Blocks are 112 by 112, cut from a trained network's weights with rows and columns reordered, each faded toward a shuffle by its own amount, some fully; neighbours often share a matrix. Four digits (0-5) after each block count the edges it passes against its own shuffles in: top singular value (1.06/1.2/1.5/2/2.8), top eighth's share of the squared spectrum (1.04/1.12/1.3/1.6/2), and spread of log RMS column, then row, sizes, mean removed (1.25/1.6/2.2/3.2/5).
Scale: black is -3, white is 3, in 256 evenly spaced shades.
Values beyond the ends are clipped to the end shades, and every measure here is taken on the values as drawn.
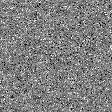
2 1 0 0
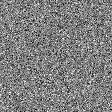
0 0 0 0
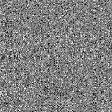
3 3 2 2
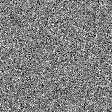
1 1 0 0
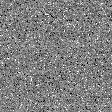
0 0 0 0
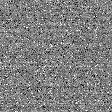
2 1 1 0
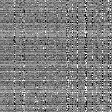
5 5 4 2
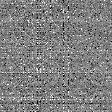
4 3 3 1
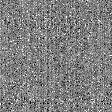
3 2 0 2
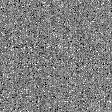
2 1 0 1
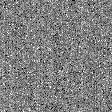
2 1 0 1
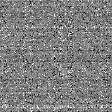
3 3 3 1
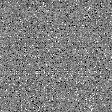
2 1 1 0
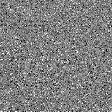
3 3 1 1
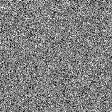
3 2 0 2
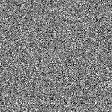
3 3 1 2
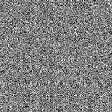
4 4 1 3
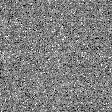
1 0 0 0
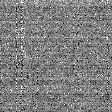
3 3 2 0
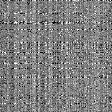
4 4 0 4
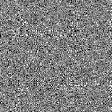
3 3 2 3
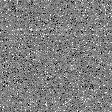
1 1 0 0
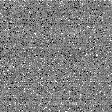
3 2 2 0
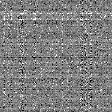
4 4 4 2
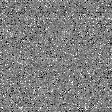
2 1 1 0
